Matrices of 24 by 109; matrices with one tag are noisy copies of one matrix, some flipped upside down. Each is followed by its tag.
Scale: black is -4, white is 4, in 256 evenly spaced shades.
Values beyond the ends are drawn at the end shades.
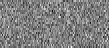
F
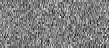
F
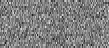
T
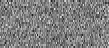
T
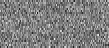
T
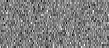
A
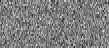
T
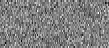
T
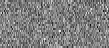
F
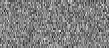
F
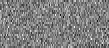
F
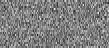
T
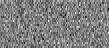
A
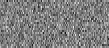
A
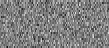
A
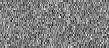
F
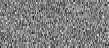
T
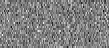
F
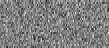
A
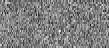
F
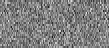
F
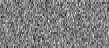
A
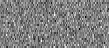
A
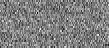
T
